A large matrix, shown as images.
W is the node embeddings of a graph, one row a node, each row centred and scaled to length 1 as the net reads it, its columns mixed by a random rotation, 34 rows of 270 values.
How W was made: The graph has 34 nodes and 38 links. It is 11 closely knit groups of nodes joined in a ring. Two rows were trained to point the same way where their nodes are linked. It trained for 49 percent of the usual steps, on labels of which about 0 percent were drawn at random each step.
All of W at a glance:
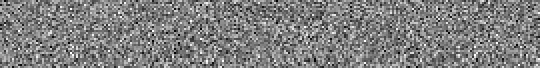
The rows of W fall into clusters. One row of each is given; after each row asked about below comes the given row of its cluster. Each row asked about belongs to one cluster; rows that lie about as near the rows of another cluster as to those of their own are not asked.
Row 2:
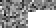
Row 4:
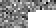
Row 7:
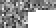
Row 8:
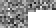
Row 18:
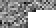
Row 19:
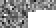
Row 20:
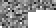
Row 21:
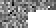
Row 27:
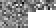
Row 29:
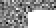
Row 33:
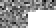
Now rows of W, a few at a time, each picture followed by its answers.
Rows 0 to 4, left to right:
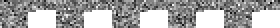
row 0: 20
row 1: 29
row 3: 8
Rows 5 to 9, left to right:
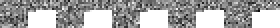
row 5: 8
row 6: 33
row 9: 18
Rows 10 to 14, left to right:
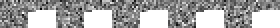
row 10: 4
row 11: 20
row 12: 2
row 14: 2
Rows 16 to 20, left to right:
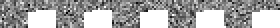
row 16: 7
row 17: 21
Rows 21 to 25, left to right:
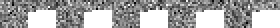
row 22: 4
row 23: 27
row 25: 19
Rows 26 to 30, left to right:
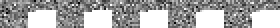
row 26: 19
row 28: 27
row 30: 29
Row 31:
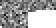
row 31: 2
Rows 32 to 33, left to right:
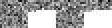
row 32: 21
